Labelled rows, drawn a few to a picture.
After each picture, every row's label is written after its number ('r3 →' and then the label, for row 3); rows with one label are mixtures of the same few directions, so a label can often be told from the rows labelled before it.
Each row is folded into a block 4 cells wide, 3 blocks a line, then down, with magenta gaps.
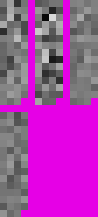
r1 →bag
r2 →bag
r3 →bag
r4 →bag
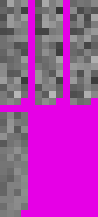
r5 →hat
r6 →hat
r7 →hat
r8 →bag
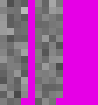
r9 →hat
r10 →bag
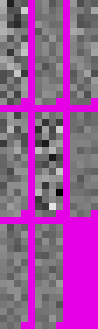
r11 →hat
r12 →bag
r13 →hat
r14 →bag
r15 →hat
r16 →bag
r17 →hat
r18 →hat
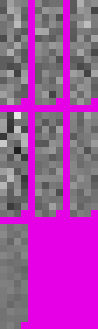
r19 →hat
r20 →hat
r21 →hat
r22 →bag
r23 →hat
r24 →bag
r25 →bag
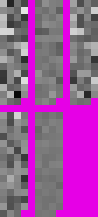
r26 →hat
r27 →hat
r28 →hat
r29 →bag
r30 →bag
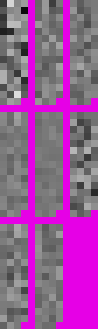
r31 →hat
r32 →bag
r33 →hat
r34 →bag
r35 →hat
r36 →hat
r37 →bag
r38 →hat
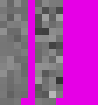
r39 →bag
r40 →hat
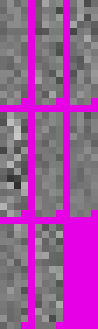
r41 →hat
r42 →hat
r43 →bag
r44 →hat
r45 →bag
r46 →bag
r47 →bag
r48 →hat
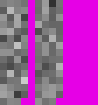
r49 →hat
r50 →bag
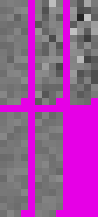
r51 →bag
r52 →bag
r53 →bag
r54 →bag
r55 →bag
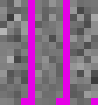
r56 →bag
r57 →bag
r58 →hat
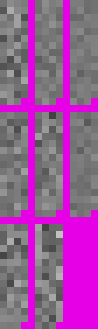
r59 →hat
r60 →hat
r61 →bag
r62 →hat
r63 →bag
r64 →bag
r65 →bag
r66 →hat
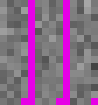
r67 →hat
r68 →bag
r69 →bag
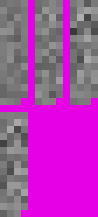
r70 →bag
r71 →hat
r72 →bag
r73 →bag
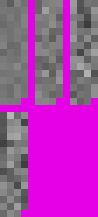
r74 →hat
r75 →hat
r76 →hat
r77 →hat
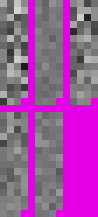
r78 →bag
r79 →bag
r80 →bag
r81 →bag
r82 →hat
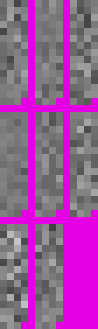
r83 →bag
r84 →bag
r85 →hat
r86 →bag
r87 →bag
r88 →bag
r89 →hat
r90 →bag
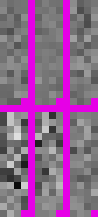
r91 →hat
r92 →hat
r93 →hat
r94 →hat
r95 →bag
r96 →hat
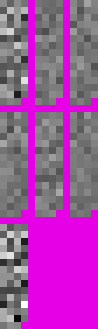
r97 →hat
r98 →hat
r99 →bag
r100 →bag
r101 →hat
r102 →bag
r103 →hat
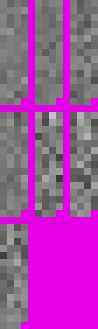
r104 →hat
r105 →hat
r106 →hat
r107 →bag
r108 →bag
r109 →hat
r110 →bag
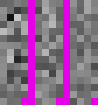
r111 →bag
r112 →hat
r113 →bag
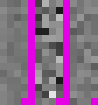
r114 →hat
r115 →hat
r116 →bag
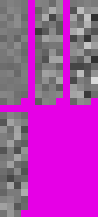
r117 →hat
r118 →bag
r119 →hat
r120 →hat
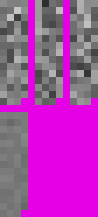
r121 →bag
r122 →hat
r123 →hat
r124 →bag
